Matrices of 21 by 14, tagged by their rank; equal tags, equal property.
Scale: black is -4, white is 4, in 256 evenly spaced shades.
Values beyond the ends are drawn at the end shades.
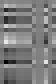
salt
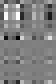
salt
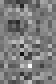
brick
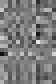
brick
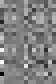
brick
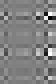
salt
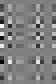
salt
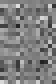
brick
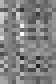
brick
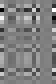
salt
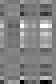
salt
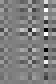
salt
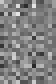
brick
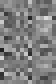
brick
